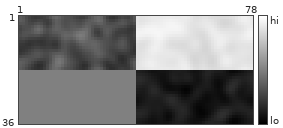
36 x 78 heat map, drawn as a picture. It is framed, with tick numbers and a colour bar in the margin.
The table splits into 2 rows of 2 panels. Panel 1,1: low, blotchy. Panel 1,2: very high, blotchy, faint in contrast. Panel 2,1: middling, flat. Panel 2,2: very low, blotchy, faint in contrast.
